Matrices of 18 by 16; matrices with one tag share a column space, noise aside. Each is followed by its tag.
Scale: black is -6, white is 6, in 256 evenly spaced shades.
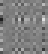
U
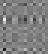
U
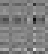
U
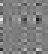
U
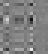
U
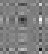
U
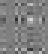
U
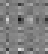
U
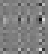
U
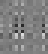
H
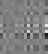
H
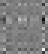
U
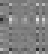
U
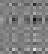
U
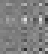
U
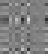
U
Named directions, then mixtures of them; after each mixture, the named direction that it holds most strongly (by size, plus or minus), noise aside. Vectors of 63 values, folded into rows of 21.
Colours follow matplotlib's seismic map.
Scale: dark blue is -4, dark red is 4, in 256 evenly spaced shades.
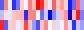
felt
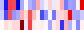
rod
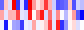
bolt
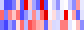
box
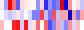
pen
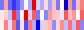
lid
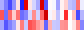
box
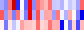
bolt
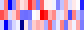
rod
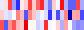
felt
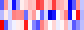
felt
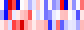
rod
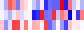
pen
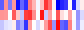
bolt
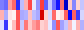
pen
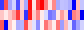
felt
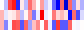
pen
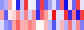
pen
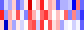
bolt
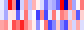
pen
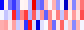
lid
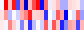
box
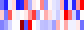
rod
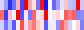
box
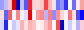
bolt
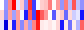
lid
